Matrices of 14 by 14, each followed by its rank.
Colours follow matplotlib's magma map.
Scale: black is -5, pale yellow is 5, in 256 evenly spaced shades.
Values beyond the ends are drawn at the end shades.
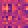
two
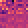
three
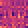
three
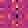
two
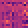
three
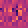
two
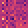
three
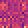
three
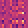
two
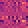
two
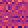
three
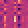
two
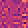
three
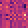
three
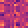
two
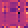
two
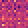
three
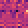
three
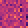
three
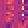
two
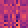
two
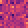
three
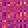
two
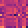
two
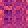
two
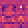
three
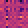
two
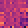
three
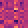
two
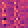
three
